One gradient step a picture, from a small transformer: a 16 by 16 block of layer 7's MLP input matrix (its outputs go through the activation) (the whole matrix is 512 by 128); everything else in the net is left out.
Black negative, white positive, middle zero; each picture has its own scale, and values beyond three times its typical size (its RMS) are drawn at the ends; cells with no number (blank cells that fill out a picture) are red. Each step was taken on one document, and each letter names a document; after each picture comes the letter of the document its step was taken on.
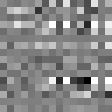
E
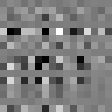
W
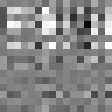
E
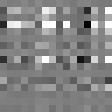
E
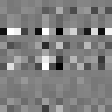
W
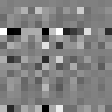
W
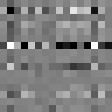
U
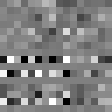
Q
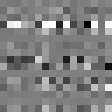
E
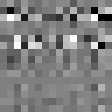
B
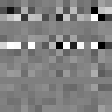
B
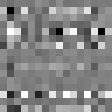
U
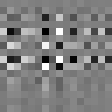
W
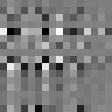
W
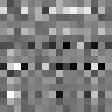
U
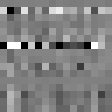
U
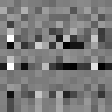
U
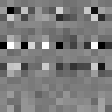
U
